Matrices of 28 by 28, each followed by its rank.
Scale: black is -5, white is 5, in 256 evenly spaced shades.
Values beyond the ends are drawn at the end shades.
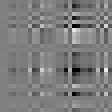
one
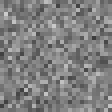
full rank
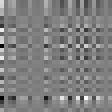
one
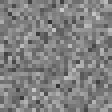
full rank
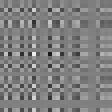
one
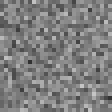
full rank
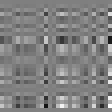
one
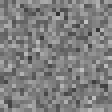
full rank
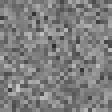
full rank
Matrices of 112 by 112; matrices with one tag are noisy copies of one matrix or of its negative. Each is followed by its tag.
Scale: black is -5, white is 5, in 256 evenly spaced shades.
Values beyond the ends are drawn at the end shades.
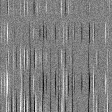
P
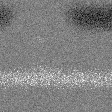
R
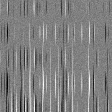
P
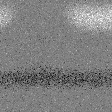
R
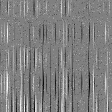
P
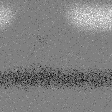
R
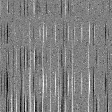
P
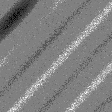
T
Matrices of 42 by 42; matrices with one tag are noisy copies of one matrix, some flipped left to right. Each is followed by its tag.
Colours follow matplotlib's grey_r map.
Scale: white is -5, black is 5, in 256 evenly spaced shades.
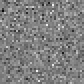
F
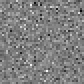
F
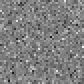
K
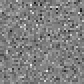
F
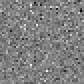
F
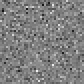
F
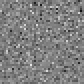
F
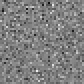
F
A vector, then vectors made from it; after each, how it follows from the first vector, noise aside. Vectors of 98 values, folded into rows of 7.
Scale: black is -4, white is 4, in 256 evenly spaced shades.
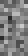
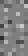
partly zeroed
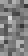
negated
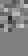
partly zeroed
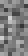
negated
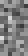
negated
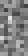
negated
